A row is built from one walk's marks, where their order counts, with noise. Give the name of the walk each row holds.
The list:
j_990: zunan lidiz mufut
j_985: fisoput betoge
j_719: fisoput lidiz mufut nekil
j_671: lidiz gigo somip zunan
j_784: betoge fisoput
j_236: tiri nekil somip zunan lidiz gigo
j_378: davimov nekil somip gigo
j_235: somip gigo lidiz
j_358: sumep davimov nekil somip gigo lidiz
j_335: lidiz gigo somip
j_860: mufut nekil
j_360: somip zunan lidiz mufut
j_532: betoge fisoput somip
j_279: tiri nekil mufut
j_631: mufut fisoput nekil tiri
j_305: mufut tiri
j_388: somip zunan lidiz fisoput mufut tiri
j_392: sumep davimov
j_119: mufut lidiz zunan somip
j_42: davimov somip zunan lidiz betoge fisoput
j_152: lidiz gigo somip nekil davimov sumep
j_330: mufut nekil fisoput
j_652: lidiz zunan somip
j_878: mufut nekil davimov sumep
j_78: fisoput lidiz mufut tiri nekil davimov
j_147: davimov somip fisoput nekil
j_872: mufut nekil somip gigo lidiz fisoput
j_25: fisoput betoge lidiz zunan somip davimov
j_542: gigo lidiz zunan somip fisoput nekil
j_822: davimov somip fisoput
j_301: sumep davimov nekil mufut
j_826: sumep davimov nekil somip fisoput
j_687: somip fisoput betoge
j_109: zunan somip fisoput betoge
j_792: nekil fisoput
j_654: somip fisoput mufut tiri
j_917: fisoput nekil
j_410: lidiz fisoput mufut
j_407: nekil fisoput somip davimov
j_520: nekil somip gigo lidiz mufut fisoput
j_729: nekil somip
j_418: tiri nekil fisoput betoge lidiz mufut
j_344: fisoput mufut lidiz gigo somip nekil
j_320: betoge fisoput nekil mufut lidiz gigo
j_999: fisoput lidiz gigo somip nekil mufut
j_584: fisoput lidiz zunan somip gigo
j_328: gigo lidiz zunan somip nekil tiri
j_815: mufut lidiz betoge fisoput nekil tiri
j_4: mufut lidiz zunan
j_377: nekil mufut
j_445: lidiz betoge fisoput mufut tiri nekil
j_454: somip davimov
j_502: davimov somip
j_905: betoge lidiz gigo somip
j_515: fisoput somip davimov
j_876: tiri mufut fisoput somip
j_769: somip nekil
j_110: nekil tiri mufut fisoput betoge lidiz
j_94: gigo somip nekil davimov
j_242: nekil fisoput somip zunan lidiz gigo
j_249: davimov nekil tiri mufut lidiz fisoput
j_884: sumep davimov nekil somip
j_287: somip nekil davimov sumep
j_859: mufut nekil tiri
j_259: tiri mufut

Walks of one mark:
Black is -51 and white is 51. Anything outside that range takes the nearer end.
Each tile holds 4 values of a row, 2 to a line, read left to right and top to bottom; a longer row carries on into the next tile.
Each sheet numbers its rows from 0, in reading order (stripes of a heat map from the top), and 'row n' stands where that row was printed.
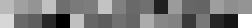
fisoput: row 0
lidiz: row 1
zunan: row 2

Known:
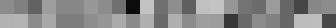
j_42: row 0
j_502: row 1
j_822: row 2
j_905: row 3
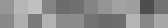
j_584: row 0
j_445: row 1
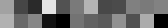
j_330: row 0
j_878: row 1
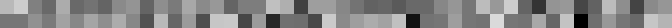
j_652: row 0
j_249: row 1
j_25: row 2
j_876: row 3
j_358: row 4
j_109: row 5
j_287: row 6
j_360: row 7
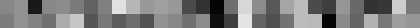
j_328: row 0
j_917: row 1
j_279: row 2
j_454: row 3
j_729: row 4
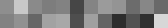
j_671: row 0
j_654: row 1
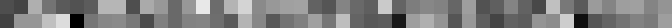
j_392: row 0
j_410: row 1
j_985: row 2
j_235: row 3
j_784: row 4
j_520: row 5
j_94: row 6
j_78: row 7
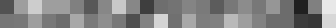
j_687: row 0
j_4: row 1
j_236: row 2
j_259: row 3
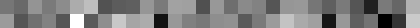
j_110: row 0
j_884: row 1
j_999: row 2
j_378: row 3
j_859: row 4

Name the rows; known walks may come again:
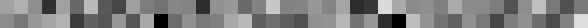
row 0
j_335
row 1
j_878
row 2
j_328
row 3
j_119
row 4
j_792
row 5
j_515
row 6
j_4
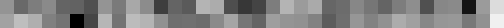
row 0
j_826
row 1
j_542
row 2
j_769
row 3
j_147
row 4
j_236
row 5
j_990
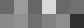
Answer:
j_872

